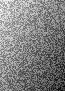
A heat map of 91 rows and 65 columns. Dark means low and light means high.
Ninth with the highest average: top left. Odd rows or columns: none. Mirror symmetry: none. Slope: up to the top left. Stripes: none. Ninth with the lowest average: bottom right.
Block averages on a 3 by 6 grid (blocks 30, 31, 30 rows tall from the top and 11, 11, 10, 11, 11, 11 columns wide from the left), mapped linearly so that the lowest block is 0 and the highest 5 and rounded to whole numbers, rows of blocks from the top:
544332 / 433221 / 322110
